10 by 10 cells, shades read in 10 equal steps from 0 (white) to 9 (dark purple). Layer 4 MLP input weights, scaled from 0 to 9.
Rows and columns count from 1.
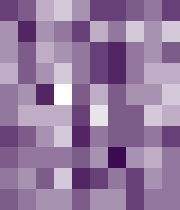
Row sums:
54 44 52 46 42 39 56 52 53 50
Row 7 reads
7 6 4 2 8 5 6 6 5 7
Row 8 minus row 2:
2 -3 1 0 -1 1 4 2 -1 3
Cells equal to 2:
8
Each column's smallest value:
3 3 3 0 4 1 4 2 2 2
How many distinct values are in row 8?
5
